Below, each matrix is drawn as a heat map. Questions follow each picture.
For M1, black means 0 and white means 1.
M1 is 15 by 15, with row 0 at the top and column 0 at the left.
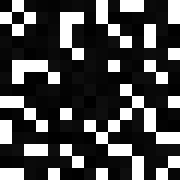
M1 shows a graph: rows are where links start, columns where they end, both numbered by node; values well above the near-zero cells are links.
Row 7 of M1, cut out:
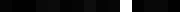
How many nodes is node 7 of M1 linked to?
1
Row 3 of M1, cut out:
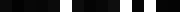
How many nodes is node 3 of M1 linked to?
3
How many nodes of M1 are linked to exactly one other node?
1
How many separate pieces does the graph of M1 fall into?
1
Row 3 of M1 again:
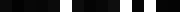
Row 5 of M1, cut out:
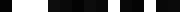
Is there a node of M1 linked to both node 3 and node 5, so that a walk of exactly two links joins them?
yes
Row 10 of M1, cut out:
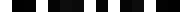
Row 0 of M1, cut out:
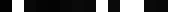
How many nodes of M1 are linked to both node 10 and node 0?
0
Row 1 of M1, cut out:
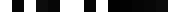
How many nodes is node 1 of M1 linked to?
6
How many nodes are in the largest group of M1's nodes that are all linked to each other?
4
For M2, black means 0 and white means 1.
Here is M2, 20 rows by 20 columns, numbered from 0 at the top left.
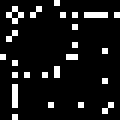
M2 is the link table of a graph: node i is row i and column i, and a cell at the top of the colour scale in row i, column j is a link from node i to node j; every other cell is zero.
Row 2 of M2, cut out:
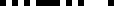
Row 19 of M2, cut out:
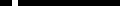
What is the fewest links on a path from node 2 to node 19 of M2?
1
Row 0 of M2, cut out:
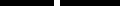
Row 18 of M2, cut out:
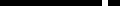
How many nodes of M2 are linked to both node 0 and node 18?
0
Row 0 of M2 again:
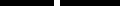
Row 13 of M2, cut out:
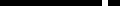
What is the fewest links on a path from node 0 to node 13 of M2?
5
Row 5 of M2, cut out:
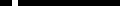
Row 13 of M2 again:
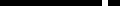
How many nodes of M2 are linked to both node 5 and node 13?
0
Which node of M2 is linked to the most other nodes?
node 2
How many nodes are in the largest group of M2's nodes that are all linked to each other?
2
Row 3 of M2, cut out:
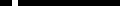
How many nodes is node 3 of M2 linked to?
1
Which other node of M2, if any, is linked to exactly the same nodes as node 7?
node 4
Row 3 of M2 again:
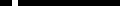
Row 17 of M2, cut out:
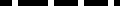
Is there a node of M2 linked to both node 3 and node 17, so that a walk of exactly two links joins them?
yes
